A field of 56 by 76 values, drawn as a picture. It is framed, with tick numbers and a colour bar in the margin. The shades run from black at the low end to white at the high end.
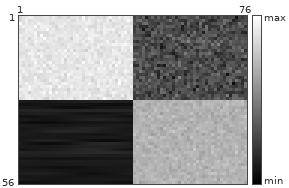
It is made of 2 by 2 panels. Panel 1,1: very high, fine-grained, faint in contrast. Panel 1,2: low, fine-grained. Panel 2,1: very low, streaked across, faint in contrast. Panel 2,2: high, fine-grained, faint in contrast.
